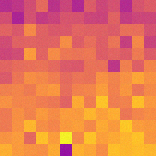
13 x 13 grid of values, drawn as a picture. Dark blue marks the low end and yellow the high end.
Fine speckle covers the field. There are no regular stripes. The field climbs toward the bottom. Values change most from cell to cell in the bottom middle.
